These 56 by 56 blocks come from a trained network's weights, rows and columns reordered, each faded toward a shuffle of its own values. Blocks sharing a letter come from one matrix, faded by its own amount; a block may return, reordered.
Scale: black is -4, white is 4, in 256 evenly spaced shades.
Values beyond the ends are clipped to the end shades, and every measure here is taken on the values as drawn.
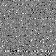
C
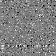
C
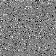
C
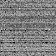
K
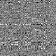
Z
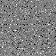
C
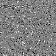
C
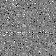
C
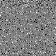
C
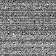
K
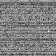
K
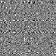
Z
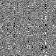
Z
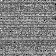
K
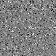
C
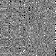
Z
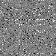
C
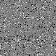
C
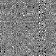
Z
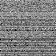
K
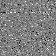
C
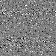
C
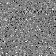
C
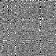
Z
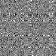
Z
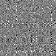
Z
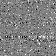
C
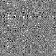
Z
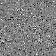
C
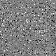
C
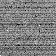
K
